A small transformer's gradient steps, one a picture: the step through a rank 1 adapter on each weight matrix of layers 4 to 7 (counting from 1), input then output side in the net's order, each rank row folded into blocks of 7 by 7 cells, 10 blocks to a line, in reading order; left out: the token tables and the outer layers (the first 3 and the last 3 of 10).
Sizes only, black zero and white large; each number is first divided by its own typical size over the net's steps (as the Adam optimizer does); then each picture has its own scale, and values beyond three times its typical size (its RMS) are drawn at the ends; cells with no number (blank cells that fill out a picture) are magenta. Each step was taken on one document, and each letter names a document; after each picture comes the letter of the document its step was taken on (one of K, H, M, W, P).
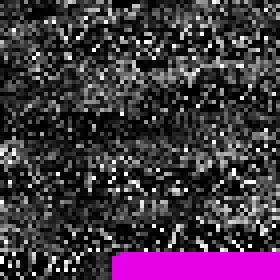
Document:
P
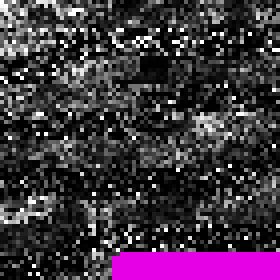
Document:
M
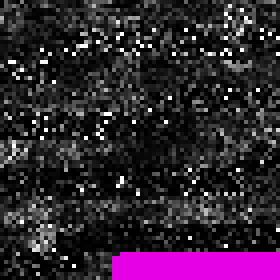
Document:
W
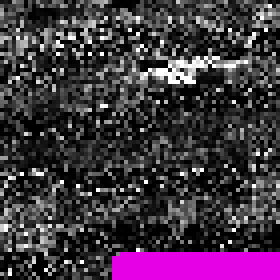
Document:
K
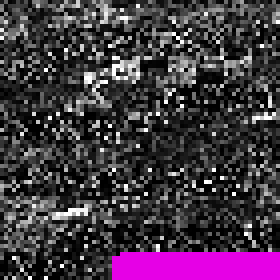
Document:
K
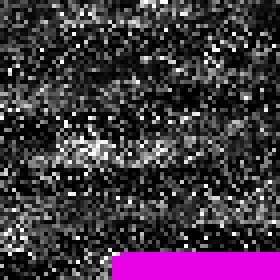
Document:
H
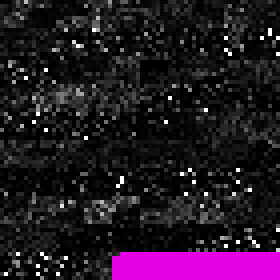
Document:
W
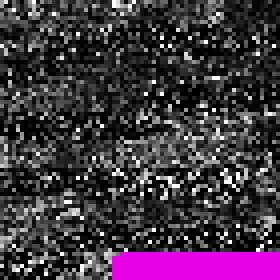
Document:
H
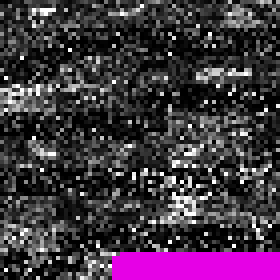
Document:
H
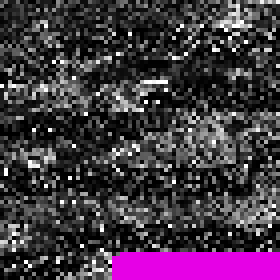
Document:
H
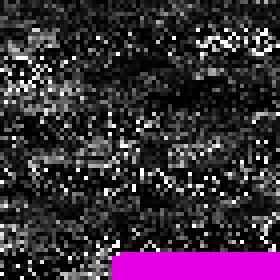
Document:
H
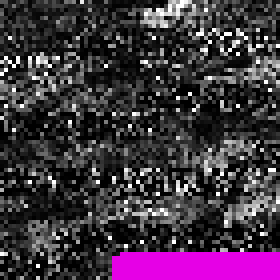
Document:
P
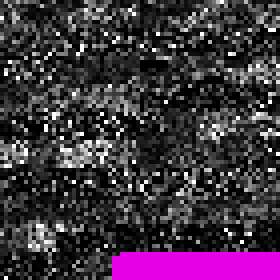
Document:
K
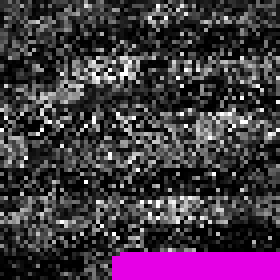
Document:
M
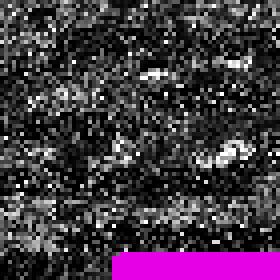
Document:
P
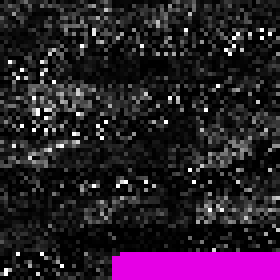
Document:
W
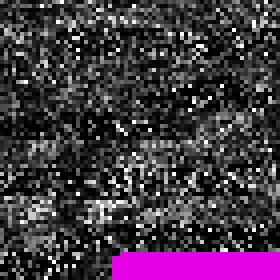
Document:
P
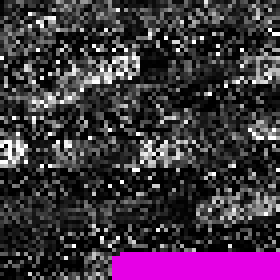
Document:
M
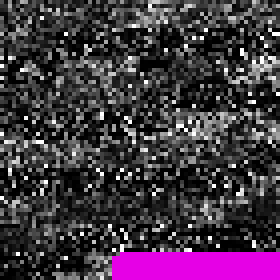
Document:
M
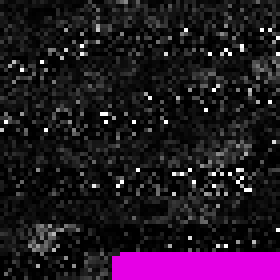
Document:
W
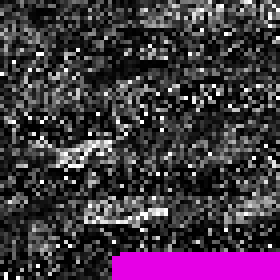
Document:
P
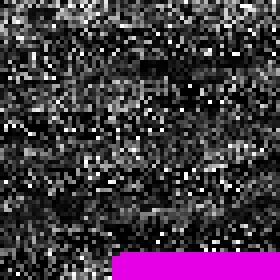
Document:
K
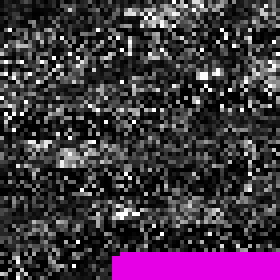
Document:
P
